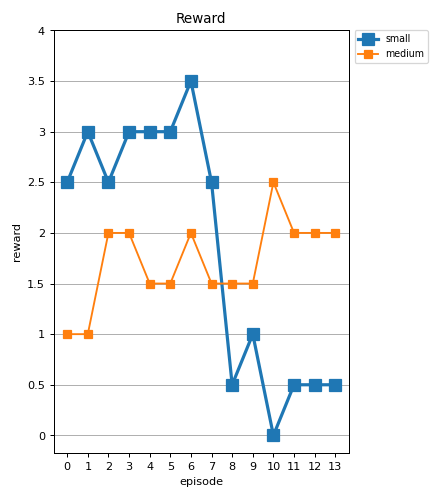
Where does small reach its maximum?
6
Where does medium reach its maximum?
10
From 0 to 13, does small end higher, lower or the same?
lower
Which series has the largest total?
small
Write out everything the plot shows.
Title: Reward
x-axis: episode, ticks 0 1 2 3 4 5 6 7 8 9 10 11 12 13
y-axis: reward, ticks 0 0.5 1 1.5 2 2.5 3 3.5 4
Legend: small, medium
Values:
small: 2.5 3 2.5 3 3 3 3.5 2.5 0.5 1 0 0.5 0.5 0.5
medium: 1 1 2 2 1.5 1.5 2 1.5 1.5 1.5 2.5 2 2 2
